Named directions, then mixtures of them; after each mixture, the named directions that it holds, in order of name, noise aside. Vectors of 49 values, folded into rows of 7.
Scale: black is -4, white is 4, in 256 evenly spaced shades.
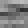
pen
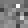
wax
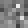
wax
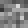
pen, wax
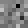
wax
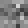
pen, wax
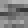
pen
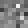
wax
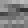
pen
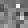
wax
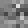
pen, wax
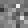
wax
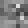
pen, wax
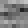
pen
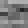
pen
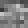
pen, wax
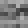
pen, wax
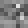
pen, wax
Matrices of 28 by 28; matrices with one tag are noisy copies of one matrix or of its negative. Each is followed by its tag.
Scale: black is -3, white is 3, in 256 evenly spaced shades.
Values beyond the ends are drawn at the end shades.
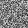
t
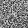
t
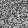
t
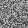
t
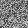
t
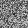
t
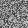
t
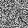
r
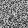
t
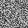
r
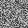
r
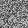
t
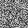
r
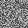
r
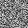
r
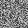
r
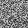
t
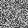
r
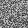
t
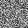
r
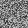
t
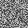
r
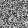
t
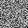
r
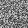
t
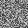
r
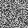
r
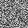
r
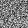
t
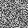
r
